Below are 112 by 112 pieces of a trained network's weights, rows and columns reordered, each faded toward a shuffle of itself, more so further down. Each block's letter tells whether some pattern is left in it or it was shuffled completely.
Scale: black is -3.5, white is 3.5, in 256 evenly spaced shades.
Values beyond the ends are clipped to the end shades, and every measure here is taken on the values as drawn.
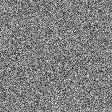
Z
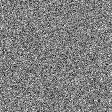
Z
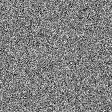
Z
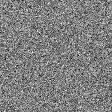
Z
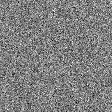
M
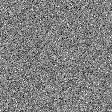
Z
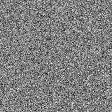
Z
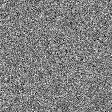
Z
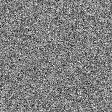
Z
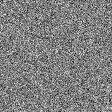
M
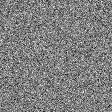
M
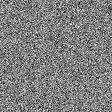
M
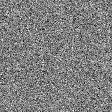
M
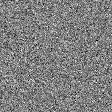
M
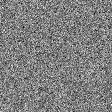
Z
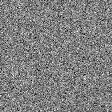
M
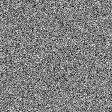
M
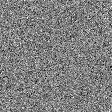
Z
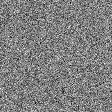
Z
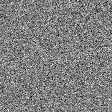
Z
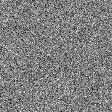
Z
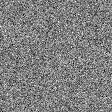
Z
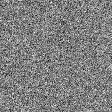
M
